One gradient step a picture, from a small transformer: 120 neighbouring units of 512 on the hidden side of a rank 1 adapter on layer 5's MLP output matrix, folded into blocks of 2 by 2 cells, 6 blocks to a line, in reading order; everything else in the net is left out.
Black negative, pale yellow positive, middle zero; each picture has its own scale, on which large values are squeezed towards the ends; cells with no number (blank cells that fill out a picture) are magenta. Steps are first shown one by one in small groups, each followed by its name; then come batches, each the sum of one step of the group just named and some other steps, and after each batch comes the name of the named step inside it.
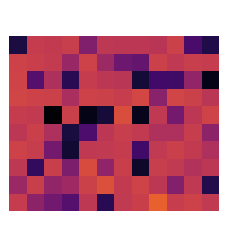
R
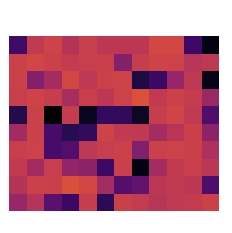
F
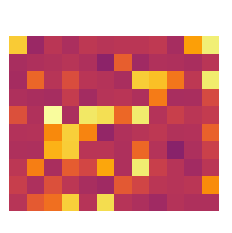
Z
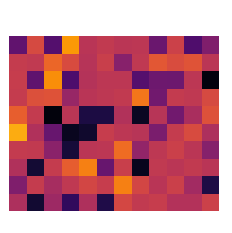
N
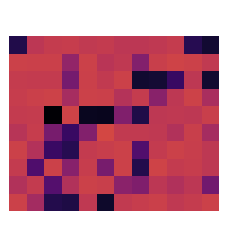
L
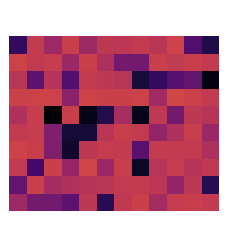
R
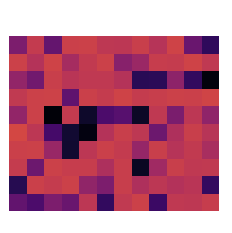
N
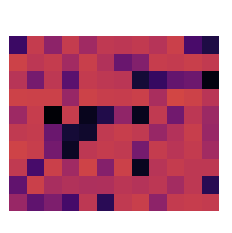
R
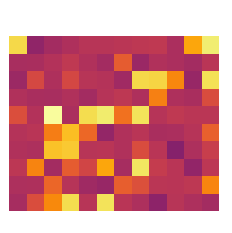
Z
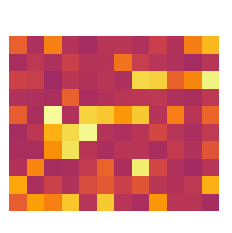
F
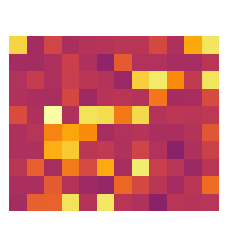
Z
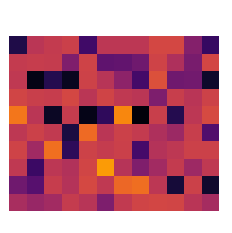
Z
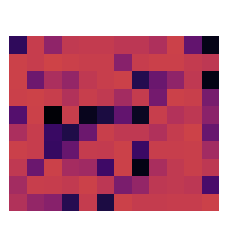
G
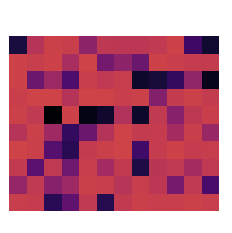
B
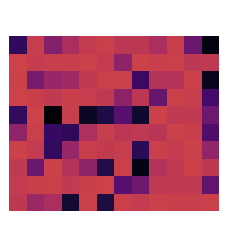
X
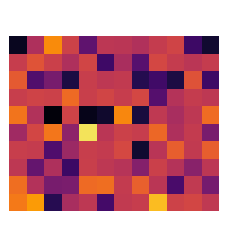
B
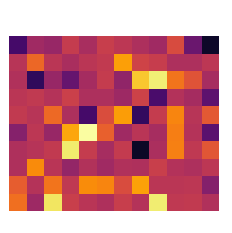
G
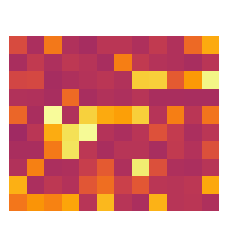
X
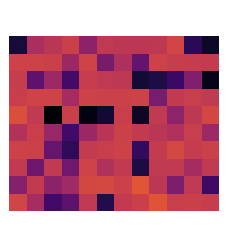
B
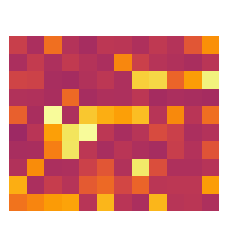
G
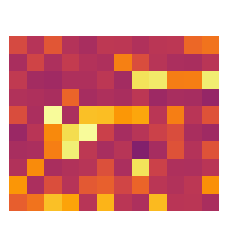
X
